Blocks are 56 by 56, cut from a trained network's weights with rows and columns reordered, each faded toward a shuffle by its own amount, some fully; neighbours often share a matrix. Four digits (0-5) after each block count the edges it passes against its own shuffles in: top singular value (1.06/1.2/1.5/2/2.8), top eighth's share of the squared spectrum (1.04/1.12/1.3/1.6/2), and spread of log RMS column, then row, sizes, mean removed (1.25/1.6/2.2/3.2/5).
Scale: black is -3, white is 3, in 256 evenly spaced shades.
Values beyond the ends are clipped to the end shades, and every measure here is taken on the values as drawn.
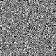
3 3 1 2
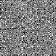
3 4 2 2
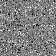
2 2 0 1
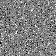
0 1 0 0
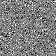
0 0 0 0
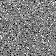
1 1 0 0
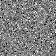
1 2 1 1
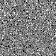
2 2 1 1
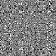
3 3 2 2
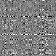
4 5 2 3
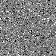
2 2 0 1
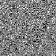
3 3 2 1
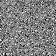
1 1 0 0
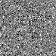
2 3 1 1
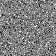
0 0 0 0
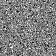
1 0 0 0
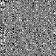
3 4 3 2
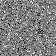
0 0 0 0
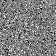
0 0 0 0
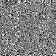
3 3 2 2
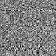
3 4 1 2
